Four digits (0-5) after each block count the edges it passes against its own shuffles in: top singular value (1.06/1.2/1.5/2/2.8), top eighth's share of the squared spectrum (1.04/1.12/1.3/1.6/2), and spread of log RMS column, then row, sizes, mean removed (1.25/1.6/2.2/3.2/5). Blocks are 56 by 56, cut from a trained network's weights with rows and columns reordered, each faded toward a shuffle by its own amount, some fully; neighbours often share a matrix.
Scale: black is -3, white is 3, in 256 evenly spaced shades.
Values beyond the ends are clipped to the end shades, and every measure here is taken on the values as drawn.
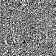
2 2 0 1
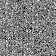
1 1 0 1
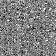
0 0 0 0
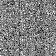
1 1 0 1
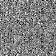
2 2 0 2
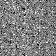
2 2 1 0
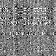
3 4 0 3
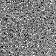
2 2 0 1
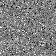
0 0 0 0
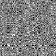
3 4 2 2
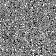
1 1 0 0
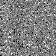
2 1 0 1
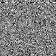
2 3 0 2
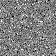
0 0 0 0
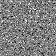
0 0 0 0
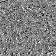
1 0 0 0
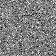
1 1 0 0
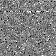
2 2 0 1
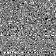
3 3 1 2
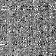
2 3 0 2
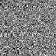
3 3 1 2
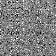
2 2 2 0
